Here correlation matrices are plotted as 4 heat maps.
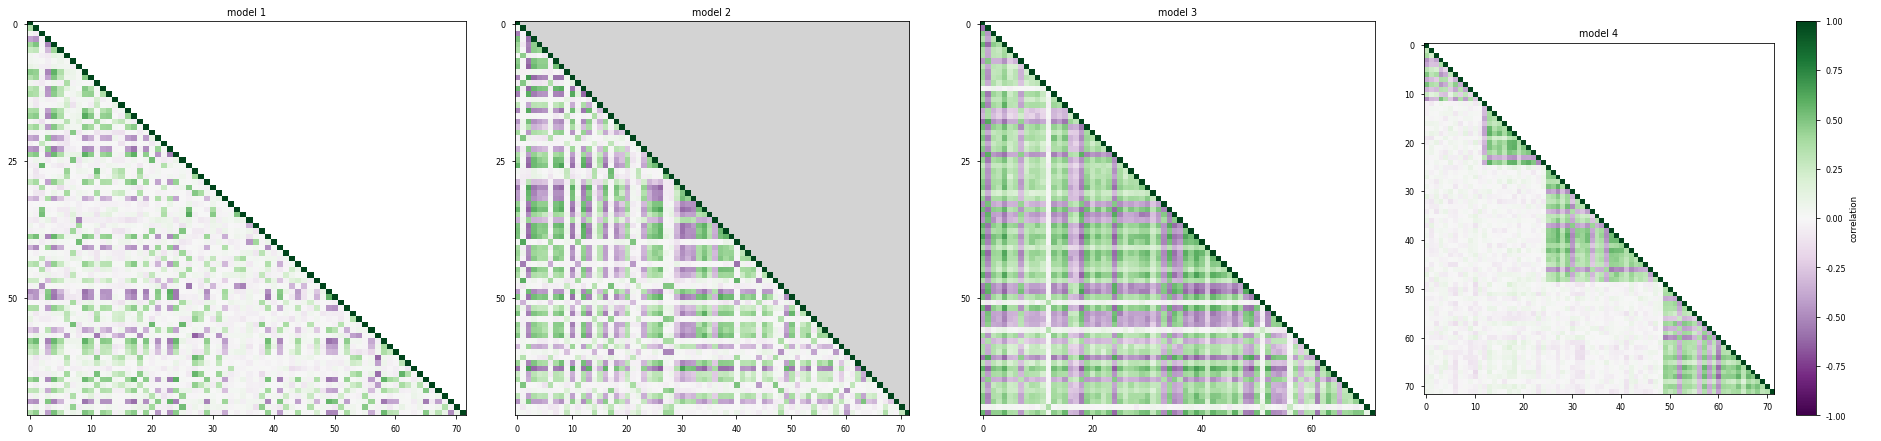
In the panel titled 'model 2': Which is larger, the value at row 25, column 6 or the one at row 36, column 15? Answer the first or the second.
the first
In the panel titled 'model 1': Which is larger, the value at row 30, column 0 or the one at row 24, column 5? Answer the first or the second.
the second
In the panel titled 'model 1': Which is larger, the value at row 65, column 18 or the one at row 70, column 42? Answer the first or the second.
the second
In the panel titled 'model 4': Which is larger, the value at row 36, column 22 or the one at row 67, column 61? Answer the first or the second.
the second
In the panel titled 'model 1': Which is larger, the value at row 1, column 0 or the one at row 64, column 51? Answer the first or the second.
the first
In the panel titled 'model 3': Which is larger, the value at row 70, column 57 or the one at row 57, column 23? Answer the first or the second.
the second
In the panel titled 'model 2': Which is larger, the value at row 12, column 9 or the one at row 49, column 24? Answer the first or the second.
the first
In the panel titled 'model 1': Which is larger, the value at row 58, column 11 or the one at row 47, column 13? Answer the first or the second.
the second
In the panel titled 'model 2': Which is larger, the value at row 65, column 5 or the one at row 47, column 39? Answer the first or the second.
the first
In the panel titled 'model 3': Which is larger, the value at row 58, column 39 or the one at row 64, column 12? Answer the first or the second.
the second
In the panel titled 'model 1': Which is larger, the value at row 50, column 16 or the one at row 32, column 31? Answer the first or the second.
the second
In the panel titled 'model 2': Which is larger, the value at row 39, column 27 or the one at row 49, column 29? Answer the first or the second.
the second
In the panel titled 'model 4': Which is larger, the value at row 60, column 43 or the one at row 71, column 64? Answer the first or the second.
the second
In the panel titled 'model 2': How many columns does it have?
72
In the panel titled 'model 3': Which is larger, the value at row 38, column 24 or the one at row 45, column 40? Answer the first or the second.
the second
